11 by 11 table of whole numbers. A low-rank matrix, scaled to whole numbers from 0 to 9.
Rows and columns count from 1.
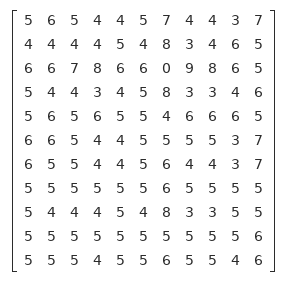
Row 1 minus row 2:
1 2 1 0 -1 1 -1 1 0 -3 2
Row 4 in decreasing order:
8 6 5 5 4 4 4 4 3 3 3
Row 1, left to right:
5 6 5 4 4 5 7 4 4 3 7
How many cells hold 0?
1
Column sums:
57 56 54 51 52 54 63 52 52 50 64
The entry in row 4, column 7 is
8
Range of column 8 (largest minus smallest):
6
